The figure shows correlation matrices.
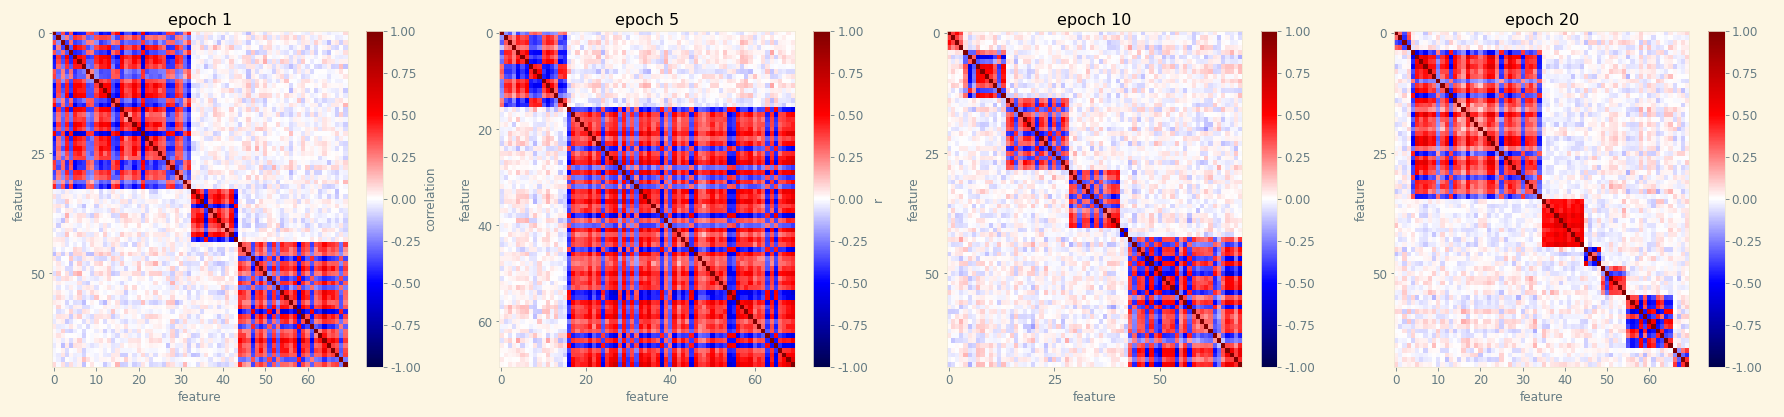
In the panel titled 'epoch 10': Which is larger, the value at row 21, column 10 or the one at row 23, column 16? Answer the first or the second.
the first
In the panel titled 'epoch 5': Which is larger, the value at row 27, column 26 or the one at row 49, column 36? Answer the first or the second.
the first
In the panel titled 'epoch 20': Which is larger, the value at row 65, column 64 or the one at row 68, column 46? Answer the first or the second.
the first
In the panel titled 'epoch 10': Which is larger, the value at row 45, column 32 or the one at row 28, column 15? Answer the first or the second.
the second
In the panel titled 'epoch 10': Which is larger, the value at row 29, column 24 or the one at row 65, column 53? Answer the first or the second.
the second
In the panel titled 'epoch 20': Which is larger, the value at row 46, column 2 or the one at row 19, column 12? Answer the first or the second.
the second
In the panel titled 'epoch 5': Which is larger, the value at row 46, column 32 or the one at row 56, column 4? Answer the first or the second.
the second
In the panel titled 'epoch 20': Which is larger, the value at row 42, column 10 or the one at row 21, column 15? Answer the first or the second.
the second
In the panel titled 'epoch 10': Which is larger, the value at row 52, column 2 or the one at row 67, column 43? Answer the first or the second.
the second
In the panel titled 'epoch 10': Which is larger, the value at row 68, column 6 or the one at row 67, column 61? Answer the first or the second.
the second
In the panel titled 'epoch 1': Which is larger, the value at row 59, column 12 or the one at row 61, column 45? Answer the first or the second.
the first
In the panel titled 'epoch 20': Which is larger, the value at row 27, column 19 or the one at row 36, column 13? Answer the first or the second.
the first
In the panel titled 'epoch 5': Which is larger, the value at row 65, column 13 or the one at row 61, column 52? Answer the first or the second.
the second
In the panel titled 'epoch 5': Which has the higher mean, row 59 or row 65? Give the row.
59
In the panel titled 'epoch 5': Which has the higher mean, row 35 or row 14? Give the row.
35
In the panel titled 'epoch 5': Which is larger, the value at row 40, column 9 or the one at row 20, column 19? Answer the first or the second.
the second
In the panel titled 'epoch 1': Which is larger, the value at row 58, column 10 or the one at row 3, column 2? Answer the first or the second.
the first
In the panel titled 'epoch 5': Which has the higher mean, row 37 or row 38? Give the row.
37
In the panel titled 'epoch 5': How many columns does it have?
70
